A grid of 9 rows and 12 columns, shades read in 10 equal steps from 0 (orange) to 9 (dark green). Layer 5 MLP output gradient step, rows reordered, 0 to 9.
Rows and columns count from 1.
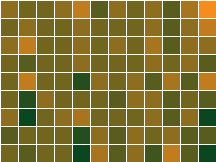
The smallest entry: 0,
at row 1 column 12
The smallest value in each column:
4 2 4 4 2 3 4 4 3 2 3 0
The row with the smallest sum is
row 1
